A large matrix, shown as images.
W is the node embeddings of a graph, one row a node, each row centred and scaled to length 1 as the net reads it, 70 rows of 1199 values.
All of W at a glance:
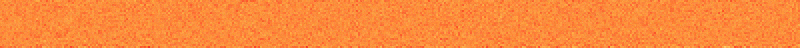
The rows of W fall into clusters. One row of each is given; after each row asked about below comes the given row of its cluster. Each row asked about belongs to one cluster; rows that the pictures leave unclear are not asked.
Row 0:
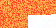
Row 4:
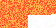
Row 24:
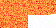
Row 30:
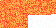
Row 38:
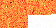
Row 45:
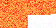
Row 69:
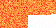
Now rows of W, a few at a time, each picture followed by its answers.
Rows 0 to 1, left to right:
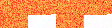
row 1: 4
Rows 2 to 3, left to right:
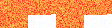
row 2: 0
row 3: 38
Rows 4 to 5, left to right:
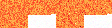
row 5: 69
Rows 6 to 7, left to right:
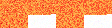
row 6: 45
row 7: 45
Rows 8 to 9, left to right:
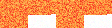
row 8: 30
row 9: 38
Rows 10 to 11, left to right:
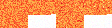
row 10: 69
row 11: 45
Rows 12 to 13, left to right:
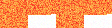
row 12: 38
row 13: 24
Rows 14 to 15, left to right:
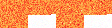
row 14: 4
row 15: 45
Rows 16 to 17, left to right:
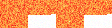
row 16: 4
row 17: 4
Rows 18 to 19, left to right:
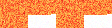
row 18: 24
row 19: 24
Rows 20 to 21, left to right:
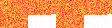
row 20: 0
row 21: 45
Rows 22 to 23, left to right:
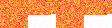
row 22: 69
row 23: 4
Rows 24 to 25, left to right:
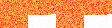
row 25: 45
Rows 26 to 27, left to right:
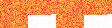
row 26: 30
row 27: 38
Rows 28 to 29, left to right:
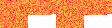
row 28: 30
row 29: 0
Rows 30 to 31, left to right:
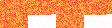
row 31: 45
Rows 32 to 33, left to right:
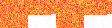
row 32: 4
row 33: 30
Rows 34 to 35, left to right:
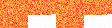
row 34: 69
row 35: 38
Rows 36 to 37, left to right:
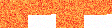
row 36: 30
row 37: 24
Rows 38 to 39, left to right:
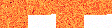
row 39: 45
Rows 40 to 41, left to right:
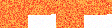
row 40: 4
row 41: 30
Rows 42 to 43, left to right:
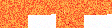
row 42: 4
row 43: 69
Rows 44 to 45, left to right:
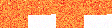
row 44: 0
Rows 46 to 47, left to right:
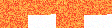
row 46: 24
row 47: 0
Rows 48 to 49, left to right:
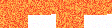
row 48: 69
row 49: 24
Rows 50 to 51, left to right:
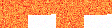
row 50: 24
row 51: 69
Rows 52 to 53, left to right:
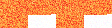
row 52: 38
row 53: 24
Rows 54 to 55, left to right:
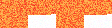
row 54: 38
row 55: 69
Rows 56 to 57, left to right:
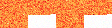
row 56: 45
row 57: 30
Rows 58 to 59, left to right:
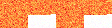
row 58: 45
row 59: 30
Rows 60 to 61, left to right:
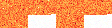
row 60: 4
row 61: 69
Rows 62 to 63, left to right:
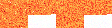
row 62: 38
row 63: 0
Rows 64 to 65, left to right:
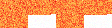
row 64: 38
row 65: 30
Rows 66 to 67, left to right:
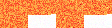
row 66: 24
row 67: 24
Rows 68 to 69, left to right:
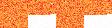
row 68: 45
